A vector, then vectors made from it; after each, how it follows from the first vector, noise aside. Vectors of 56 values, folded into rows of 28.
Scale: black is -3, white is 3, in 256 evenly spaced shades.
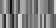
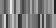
negated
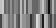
wrapped around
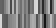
reversed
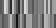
wrapped around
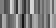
wrapped around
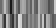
copied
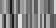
copied
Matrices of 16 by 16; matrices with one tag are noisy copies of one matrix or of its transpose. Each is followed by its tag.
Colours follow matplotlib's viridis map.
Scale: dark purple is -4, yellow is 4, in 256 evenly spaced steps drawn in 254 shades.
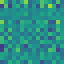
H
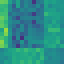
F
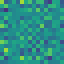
H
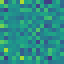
H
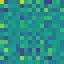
H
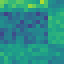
F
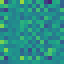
H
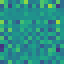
H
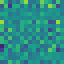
H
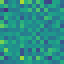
H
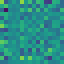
H
